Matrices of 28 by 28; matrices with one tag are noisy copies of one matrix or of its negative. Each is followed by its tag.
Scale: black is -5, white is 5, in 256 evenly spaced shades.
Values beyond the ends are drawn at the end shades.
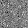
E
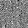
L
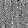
L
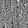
L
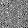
E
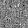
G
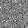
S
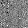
E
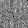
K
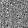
E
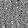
L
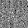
K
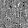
G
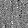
L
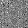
E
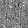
G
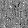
G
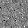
S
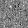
G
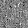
G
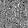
G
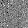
E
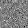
S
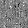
G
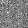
E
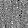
L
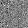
E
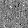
G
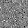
S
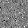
S
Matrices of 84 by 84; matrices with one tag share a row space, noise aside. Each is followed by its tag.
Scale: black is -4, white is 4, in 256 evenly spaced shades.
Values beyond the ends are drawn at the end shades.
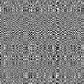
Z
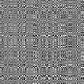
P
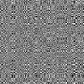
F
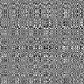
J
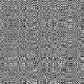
P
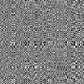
F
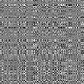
P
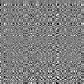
Z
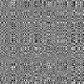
F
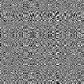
Z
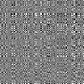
F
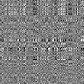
P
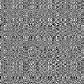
Z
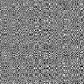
J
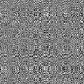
J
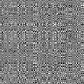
P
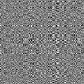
Z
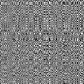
J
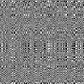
F
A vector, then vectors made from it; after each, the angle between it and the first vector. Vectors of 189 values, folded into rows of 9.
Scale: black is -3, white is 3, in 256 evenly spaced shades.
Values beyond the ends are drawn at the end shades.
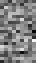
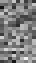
partly aligned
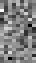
orthogonal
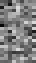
partly aligned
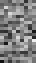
nearly parallel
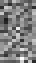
partly aligned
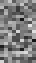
nearly opposite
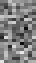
partly opposed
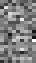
nearly parallel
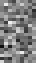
partly opposed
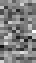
nearly opposite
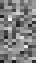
partly aligned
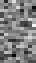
orthogonal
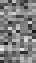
nearly parallel
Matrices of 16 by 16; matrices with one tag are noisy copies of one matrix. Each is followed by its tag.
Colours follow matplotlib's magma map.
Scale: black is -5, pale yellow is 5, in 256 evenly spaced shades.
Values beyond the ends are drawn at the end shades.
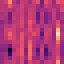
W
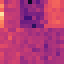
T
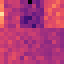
T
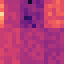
T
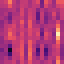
W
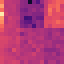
T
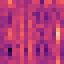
W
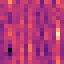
W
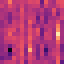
W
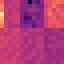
T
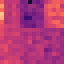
T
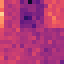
T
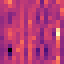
W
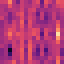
W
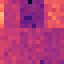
T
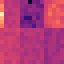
T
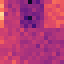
T
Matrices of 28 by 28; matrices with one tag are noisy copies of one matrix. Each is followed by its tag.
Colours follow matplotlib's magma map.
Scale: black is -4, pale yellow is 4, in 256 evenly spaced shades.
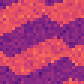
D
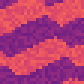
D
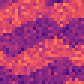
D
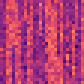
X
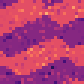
D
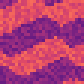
D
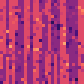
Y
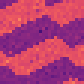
D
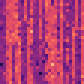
X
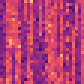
X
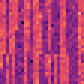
Y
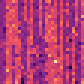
X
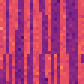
Y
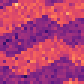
D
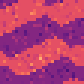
D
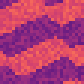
D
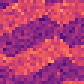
D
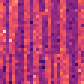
Y
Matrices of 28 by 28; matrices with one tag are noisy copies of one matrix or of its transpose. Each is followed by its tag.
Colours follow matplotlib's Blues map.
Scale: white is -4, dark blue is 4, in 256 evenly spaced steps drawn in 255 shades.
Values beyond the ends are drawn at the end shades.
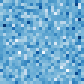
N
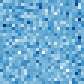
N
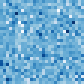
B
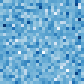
N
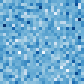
N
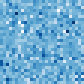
B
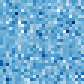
B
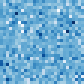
B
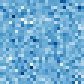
B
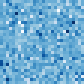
B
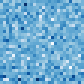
N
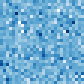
B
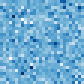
B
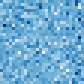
N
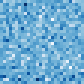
N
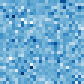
B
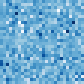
B
